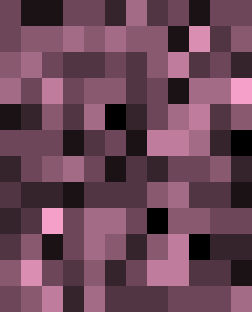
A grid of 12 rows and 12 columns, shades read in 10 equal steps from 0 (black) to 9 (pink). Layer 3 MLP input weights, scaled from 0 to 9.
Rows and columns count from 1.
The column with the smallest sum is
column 7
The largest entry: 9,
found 2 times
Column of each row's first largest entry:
7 10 9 12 10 8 4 9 3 9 2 3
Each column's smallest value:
1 1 1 1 3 0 1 0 1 0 2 0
